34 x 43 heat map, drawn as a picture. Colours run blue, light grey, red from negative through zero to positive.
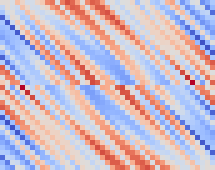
A half turn leaves it unchanged. The grain runs diagonally down to the right. No overall slope runs across the table.
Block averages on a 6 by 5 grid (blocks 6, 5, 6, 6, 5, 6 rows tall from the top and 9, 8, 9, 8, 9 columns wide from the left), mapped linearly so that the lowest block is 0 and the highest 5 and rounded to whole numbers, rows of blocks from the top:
2 4 5 2 0 / 0 2 3 3 2 / 1 4 2 2 4 / 4 2 2 4 1 / 2 3 3 2 0 / 0 2 5 4 2
